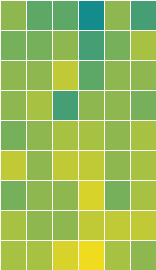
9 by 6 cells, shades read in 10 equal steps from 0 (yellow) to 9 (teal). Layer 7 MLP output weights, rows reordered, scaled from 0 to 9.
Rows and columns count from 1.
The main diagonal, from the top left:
4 5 2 4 4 3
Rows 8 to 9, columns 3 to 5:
4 2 2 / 1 0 3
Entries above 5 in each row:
4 1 1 1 0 0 0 0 0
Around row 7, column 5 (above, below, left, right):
4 2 1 3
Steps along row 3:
same down up down same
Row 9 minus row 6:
1 -1 -1 -2 -1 1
